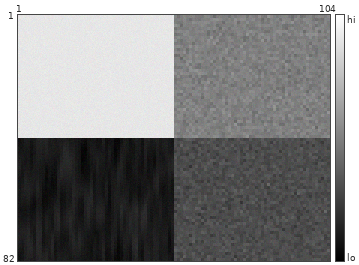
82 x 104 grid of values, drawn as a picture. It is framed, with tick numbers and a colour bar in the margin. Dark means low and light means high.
It is made of 2 by 2 panels. Panel 1,1: very high, flat. Panel 1,2: middling, fine-grained, faint in contrast. Panel 2,1: very low, streaked downward, faint in contrast. Panel 2,2: low, fine-grained, faint in contrast.
